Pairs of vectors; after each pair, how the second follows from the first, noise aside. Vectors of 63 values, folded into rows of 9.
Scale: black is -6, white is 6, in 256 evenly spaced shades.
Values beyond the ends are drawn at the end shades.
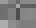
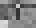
scaled up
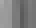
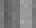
wrapped around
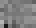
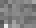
negated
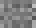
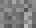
wrapped around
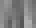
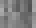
wrapped around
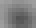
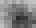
scaled up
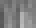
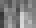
scaled up
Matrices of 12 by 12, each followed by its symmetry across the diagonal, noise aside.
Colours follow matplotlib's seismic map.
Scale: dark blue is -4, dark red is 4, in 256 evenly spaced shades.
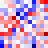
antisymmetric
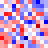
antisymmetric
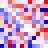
antisymmetric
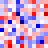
neither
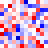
neither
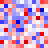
neither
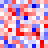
neither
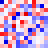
symmetric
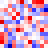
symmetric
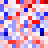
neither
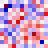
symmetric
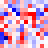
neither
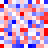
antisymmetric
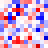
antisymmetric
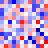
symmetric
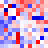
antisymmetric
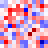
symmetric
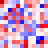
symmetric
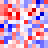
neither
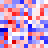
neither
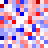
antisymmetric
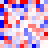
antisymmetric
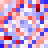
symmetric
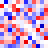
antisymmetric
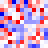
symmetric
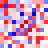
symmetric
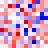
neither
